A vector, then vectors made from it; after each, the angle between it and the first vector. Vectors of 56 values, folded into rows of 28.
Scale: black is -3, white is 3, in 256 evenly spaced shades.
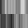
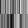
partly aligned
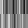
partly opposed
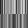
partly aligned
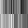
nearly opposite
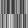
partly opposed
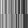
partly opposed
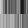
nearly opposite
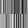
partly opposed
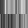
nearly parallel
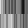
nearly opposite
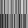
partly aligned
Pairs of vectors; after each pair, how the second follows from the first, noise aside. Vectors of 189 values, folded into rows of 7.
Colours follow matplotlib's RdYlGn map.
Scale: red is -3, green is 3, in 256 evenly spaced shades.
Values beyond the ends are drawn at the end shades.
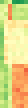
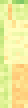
shrunk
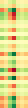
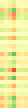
shrunk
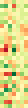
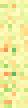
shrunk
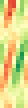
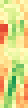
wrapped around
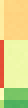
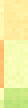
shrunk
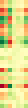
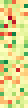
shuffled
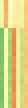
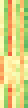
wrapped around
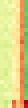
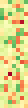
shuffled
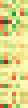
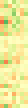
shrunk
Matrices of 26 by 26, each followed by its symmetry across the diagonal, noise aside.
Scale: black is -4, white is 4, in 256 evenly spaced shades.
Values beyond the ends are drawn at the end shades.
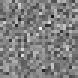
neither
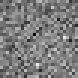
symmetric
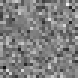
antisymmetric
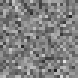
neither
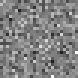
symmetric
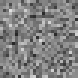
symmetric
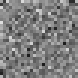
symmetric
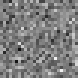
neither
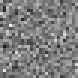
neither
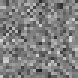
antisymmetric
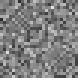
symmetric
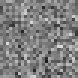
antisymmetric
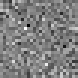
antisymmetric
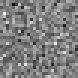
antisymmetric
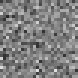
neither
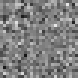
antisymmetric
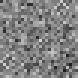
symmetric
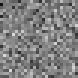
neither
